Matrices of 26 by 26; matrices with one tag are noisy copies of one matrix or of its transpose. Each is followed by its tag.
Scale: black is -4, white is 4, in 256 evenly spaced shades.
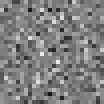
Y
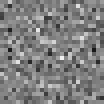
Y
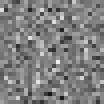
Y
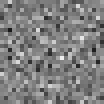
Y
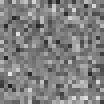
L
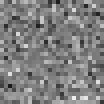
L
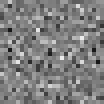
Y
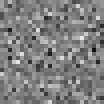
Y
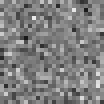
L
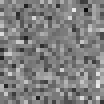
L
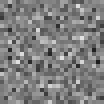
Y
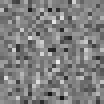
Y
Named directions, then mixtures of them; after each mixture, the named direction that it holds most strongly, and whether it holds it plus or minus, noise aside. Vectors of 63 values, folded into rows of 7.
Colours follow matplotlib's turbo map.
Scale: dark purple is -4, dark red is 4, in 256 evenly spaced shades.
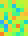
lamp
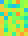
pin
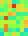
pin, minus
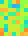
pin, plus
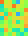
pin, minus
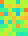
pin, minus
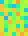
pin, plus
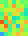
lamp, minus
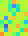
lamp, plus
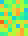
lamp, minus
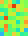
pin, minus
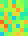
lamp, minus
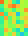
pin, minus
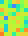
pin, plus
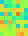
pin, plus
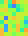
lamp, plus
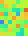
lamp, plus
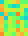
pin, plus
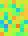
lamp, plus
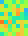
lamp, minus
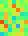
lamp, minus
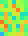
lamp, minus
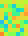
lamp, plus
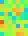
lamp, minus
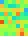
pin, plus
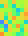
lamp, plus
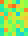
pin, minus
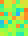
lamp, plus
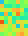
pin, plus
